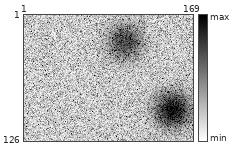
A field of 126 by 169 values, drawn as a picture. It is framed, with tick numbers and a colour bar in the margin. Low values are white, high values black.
The bottom right is the ninth with the highest average. The halves do not mirror each other. Two bumps rise from the field. Most values sit low, with a long tail of high ones.
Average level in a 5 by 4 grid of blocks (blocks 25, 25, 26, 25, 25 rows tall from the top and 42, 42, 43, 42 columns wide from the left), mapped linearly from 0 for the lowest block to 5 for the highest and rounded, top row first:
0020 | 0030 | 0001 | 0005 | 0003
